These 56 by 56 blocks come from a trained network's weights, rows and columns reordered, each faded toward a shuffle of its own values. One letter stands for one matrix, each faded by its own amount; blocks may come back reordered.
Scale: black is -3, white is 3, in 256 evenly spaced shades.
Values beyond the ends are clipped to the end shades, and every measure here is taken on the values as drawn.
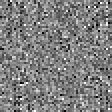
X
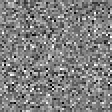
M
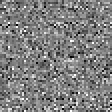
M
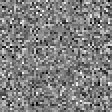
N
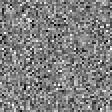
N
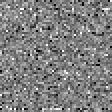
X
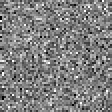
X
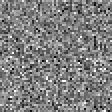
X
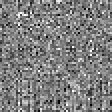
N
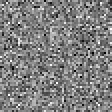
N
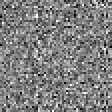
N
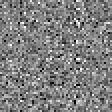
M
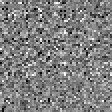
M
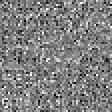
M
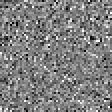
M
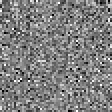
N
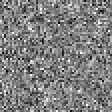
N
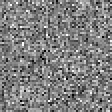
N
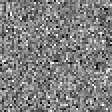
X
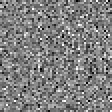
N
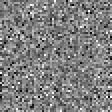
X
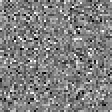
M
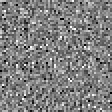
X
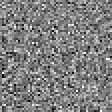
N
